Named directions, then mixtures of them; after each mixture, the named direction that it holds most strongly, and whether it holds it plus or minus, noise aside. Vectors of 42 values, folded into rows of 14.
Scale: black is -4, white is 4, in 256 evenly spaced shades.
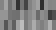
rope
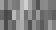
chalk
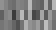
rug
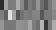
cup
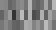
rug, plus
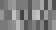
rug, minus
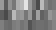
chalk, plus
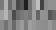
rope, plus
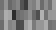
chalk, minus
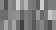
rope, minus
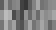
chalk, minus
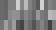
rope, minus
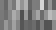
rope, minus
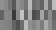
rug, plus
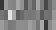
cup, plus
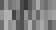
chalk, minus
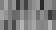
rope, plus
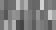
rope, minus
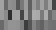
rug, minus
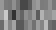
chalk, minus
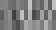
rug, plus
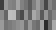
cup, plus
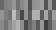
rug, minus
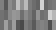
rope, minus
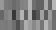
rug, plus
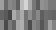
chalk, plus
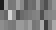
cup, plus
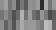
rope, plus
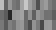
chalk, plus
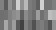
rope, minus
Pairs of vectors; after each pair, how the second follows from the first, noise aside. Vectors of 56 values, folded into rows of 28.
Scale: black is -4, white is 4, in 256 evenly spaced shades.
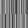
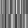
sign-scrambled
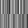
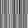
sign-scrambled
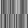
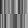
sign-scrambled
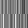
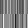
sign-scrambled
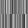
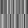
shuffled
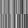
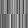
shuffled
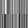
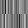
sign-scrambled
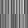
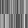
shuffled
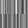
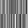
shuffled
